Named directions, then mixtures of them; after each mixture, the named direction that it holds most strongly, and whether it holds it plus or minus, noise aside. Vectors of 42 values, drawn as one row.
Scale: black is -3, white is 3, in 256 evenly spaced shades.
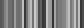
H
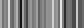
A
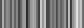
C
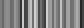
H, plus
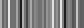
A, plus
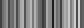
H, plus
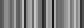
H, plus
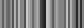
C, minus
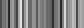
A, minus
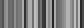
H, plus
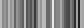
H, minus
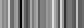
A, plus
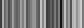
C, plus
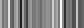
A, plus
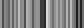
C, minus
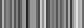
C, plus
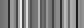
A, minus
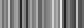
A, plus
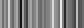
A, plus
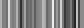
A, plus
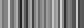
A, plus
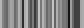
H, minus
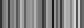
H, plus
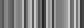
H, plus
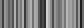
H, plus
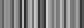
H, plus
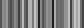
H, plus
